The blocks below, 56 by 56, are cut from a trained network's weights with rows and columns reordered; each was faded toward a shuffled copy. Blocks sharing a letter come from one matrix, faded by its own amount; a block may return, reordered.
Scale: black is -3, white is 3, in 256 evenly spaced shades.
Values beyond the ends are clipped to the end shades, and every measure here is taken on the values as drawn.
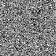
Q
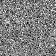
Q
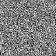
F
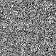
Q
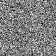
Q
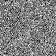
Q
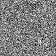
Q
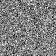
Q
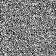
Q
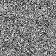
Q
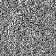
F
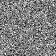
Q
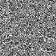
F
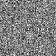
F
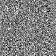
F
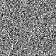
F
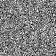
Q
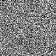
F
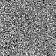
F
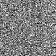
F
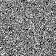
Q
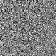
F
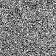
Q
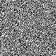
Q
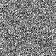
F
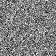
Q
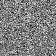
Q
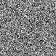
Q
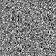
F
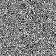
F
